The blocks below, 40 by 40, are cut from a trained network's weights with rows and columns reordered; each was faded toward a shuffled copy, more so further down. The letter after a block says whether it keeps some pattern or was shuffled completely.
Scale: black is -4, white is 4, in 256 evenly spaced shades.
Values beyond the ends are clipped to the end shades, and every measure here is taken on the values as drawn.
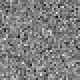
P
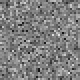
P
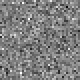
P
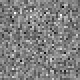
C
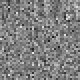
C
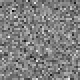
P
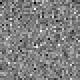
P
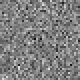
C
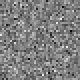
P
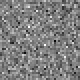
P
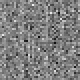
C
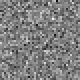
P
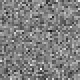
C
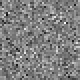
P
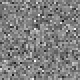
P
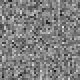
C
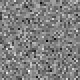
P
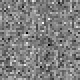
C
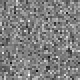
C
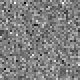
P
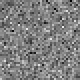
P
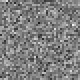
P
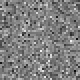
P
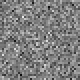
P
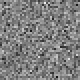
P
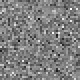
P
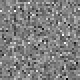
C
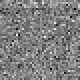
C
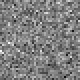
P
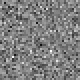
P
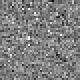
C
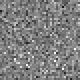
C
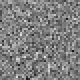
P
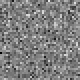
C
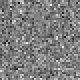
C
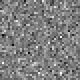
P
